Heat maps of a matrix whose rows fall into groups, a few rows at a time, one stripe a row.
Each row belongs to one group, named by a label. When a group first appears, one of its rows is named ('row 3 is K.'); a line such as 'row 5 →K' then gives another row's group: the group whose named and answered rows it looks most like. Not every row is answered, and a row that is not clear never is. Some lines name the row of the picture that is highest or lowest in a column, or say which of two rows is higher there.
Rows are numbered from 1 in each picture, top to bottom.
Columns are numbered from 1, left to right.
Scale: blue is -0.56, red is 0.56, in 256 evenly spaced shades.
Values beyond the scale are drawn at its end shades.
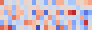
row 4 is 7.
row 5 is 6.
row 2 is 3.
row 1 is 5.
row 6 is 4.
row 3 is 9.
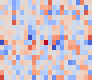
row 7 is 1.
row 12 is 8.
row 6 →1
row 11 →9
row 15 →8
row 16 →5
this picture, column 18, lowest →13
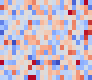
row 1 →6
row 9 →3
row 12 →1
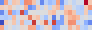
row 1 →6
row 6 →4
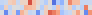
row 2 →6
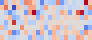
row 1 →6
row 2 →3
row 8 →1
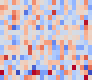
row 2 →8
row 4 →7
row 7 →6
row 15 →8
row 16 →6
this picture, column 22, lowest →14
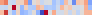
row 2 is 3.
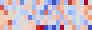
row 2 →5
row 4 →1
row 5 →4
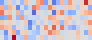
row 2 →8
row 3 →5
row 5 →1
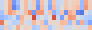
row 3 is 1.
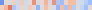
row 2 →4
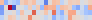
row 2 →3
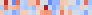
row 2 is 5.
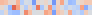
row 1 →5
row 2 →7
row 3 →6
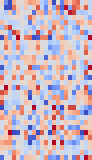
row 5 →1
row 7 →7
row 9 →3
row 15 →6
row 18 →3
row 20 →1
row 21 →5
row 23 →9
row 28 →1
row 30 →4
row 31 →7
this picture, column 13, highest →7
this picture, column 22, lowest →23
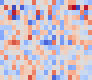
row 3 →7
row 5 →1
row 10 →3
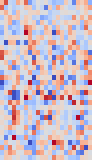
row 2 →5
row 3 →3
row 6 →6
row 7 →6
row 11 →8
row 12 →5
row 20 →6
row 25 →7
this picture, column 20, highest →24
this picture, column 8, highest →17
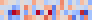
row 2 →6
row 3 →7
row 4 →6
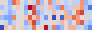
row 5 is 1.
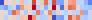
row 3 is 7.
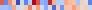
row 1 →8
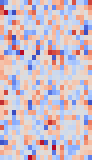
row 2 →5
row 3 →3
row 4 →1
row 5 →7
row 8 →3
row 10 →7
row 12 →5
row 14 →1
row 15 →8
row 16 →3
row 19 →3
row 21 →8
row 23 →3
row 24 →9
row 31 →5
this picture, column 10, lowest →11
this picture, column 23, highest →1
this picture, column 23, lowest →21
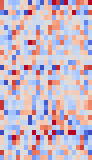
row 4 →6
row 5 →9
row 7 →7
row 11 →8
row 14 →6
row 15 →7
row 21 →5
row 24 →1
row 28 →7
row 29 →7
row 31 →8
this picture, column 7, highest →14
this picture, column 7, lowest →3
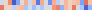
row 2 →9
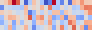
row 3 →1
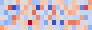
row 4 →7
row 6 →8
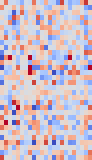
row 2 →9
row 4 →7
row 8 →3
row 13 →8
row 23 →3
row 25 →3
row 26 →8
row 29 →5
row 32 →5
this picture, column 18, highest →12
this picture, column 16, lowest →15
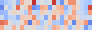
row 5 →8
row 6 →9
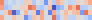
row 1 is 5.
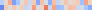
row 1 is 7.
